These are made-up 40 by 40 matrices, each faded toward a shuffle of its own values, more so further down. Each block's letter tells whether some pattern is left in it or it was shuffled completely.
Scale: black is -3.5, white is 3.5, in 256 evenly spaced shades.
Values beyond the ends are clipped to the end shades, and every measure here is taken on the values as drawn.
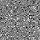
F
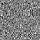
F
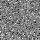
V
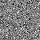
V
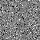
V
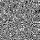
F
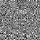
F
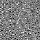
F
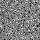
V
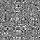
F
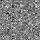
F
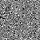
F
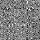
F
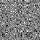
F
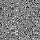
F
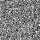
V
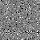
F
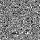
F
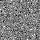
V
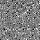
F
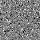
V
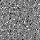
F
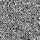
F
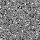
V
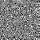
F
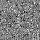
F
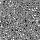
V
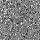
F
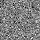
F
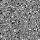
F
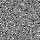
F
